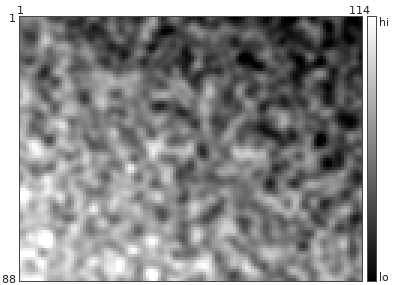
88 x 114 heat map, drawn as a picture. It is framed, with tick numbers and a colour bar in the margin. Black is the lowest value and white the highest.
Slope: up to the bottom left. Grain: blotchy. Lone odd cells: none. Ninth with the highest average: bottom left. Odd rows or columns: none. Mirror symmetry: none.
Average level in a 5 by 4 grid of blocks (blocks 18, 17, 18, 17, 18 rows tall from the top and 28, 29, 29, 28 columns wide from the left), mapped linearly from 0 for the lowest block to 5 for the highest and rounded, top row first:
2110 / 3221 / 4321 / 4332 / 5443
